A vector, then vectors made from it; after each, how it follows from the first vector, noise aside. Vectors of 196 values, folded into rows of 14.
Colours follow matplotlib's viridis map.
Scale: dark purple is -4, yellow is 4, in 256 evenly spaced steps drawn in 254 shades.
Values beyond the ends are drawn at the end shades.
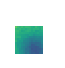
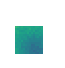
shrunk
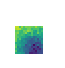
scaled up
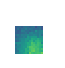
negated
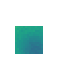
shrunk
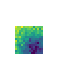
scaled up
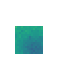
shrunk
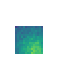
negated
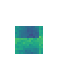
wrapped around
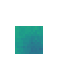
shrunk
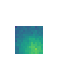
negated
